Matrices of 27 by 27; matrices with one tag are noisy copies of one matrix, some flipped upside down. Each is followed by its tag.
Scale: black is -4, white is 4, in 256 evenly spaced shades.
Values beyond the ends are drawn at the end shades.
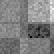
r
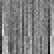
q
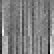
q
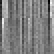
q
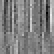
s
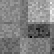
r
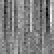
s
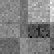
r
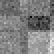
r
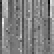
q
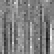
s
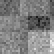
r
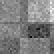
r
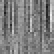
s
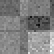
r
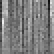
q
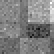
r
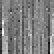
q
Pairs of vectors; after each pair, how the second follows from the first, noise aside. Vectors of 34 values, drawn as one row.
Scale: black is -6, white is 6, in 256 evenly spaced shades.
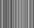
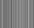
shrunk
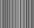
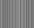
shrunk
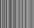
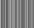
sign-scrambled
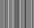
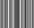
scaled up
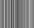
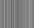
shrunk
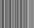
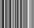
scaled up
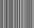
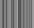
sign-scrambled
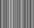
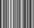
scaled up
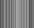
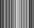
scaled up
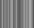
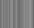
shrunk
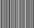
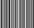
scaled up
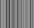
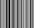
scaled up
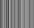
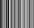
scaled up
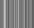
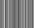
sign-scrambled
